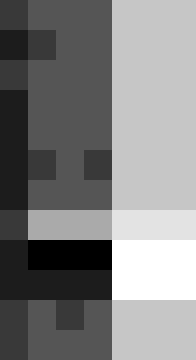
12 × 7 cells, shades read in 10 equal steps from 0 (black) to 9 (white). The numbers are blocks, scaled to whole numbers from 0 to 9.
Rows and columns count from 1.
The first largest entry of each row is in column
5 5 5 5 5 5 5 5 5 5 5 5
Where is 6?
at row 8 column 2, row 8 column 3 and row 8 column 4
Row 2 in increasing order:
1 2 3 3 7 7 7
